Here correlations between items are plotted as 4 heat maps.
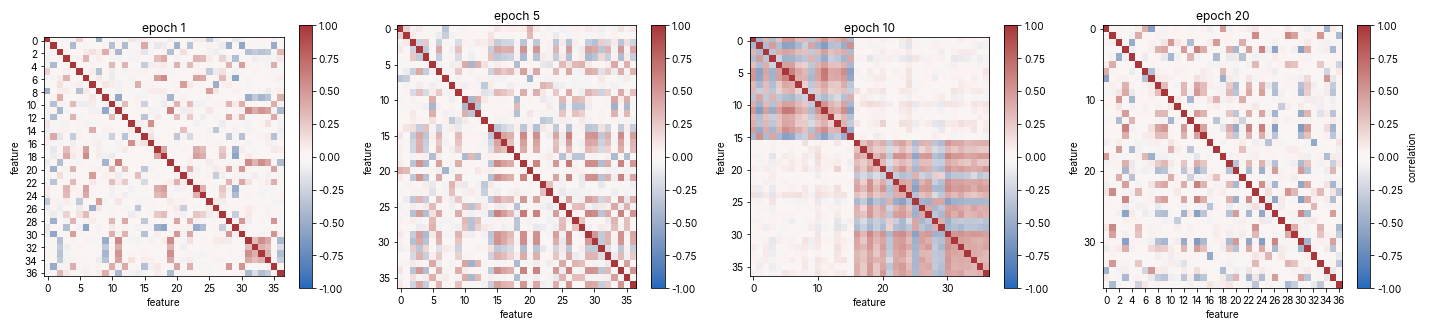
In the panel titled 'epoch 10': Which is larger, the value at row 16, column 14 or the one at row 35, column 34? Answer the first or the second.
the second
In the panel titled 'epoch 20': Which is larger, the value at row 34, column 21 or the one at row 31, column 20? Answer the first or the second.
the first
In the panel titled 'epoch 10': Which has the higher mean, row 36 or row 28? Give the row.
36
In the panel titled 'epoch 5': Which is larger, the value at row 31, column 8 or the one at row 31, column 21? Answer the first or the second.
the first
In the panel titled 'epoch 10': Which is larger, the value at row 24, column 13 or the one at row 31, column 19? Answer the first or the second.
the second
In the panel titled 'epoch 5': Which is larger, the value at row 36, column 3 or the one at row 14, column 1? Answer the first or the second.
the first
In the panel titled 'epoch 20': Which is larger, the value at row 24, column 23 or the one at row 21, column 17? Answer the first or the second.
the second
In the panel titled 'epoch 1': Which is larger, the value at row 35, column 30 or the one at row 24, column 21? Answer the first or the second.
the first
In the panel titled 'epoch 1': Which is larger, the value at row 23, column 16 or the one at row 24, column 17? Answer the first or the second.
the second
